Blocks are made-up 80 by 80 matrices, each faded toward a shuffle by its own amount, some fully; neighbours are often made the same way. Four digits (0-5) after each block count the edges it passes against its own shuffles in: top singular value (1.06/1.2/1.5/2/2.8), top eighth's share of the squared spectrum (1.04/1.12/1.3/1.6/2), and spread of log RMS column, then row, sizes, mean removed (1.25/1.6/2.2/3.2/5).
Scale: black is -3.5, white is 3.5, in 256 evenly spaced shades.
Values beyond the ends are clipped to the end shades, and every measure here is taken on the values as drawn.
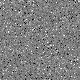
0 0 0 0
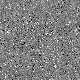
0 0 0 1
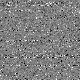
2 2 0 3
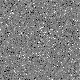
0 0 0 0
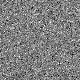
0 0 0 0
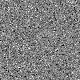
0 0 0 0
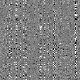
4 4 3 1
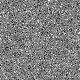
0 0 0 0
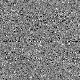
2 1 0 2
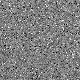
0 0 0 1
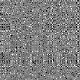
5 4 3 2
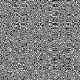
4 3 2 2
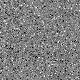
2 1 0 0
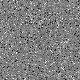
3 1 0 0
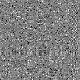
4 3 1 1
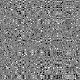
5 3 2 2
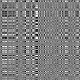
5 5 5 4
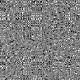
4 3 2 2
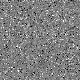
3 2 0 0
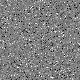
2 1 0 0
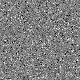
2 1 0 0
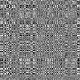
5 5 4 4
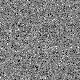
2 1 0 0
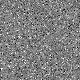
1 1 0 0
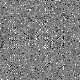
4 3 1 1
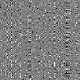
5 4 3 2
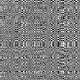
5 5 4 4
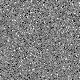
0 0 0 0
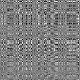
5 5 4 4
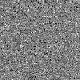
3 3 1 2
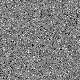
1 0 0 0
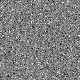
1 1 0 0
